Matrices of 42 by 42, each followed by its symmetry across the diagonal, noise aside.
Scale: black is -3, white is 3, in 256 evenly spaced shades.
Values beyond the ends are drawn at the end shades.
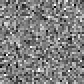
antisymmetric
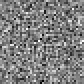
antisymmetric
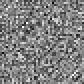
symmetric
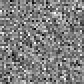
antisymmetric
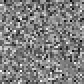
antisymmetric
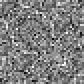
symmetric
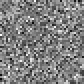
symmetric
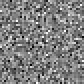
antisymmetric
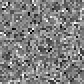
symmetric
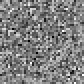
symmetric
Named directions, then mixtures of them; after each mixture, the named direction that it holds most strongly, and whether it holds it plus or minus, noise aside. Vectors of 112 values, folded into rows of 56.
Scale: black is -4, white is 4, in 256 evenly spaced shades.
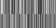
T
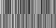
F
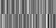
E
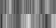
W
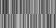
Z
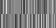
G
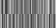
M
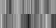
W, minus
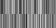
T, minus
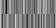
G, minus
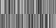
T, plus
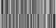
M, plus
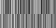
F, plus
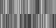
W, minus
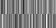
E, plus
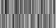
M, plus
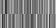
M, plus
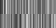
G, plus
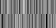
E, minus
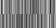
Z, minus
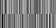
E, minus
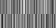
G, minus
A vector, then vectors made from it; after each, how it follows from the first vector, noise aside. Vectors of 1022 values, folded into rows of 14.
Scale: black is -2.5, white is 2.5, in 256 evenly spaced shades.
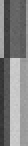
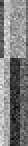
negated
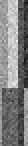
reversed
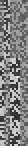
sign-scrambled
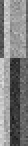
negated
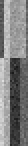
negated
